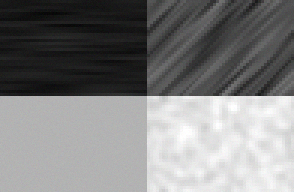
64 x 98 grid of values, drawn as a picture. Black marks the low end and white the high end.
The table splits into 2 rows of 2 panels. Panel 1,1: very low, streaked across, faint in contrast. Panel 1,2: low, slanting up to the right. Panel 2,1: high, flat. Panel 2,2: very high, blotchy, faint in contrast.
